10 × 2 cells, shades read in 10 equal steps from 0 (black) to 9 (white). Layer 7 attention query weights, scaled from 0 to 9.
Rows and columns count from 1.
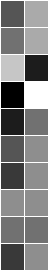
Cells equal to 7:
1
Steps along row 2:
up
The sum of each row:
9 10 8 9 5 8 7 10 8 7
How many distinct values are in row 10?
2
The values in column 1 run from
0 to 7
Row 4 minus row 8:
-5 4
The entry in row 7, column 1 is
2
